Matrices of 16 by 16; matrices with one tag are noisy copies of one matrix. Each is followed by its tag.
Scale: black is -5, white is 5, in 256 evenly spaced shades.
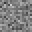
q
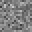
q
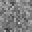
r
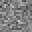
q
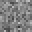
r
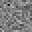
q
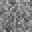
r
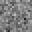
r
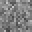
r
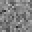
r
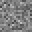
q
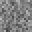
r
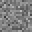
q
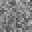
r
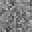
r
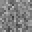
r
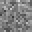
r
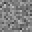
q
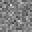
q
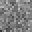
r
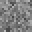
r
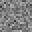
q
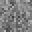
r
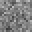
r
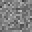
q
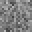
r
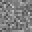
q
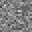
q
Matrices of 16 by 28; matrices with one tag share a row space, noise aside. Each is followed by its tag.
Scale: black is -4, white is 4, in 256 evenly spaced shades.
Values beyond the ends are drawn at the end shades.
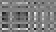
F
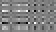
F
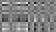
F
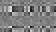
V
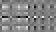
F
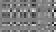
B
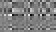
V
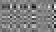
B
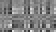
V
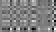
B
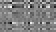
V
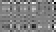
B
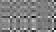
B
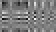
F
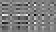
F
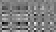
F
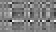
V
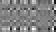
B
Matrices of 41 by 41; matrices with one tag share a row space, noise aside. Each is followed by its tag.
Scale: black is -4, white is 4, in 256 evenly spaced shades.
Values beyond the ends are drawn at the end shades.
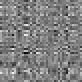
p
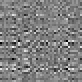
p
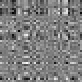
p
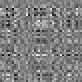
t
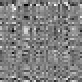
p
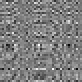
t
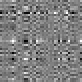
p
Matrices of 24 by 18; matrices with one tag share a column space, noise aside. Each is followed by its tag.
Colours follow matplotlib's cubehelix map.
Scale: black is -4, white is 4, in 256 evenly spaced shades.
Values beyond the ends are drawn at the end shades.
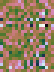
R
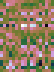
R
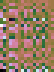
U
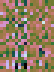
R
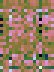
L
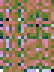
U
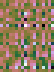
R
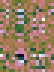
L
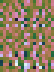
R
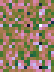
R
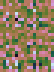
R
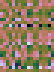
R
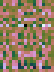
R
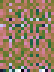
U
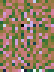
U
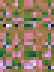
R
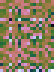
U
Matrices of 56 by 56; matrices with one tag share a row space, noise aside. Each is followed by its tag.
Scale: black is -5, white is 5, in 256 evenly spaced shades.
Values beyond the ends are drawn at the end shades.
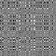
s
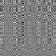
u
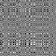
s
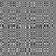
s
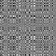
s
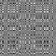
s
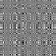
u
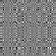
u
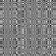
u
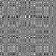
s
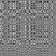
s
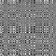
s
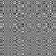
u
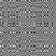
s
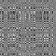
s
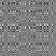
s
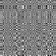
u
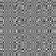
u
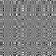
u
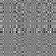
u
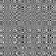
u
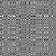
s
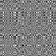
u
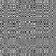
s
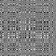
s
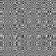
u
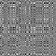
s
